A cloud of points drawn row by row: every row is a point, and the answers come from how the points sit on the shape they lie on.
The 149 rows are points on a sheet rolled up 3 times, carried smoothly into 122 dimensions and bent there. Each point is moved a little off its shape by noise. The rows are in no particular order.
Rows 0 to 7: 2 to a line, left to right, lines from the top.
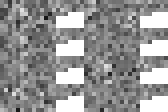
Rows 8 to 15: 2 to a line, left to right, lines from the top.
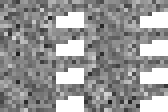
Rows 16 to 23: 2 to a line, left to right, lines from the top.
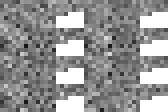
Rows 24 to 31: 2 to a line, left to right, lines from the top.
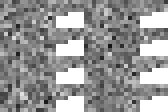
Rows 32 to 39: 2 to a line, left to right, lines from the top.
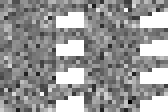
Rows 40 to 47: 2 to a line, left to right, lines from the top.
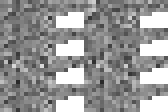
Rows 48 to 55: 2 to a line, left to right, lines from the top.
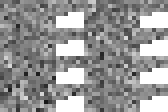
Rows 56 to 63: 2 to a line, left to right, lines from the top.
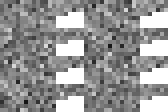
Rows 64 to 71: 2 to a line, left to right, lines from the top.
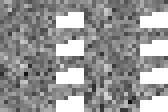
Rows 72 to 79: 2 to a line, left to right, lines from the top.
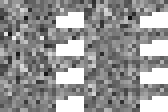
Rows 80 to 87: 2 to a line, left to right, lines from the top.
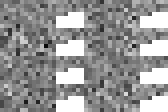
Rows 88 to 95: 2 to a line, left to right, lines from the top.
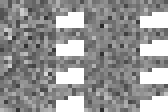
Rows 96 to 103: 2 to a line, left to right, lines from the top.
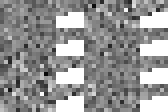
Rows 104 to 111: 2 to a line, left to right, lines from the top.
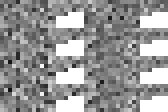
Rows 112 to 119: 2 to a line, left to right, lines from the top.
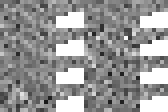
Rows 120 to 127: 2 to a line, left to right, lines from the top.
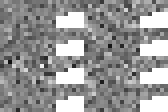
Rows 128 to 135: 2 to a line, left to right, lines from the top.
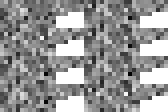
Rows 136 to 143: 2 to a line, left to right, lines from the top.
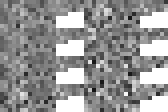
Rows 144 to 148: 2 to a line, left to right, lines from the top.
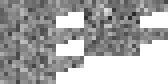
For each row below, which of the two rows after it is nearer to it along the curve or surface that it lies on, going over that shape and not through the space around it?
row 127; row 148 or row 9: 9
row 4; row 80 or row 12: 12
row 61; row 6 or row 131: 6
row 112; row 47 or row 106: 47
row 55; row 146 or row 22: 146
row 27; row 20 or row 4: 20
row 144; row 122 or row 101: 101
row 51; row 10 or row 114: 10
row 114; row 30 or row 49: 49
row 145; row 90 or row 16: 90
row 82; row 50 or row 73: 73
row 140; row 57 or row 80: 57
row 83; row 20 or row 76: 20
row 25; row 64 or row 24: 64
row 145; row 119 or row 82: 82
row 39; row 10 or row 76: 76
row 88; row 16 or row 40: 40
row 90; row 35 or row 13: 13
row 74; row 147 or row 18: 18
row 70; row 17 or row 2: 17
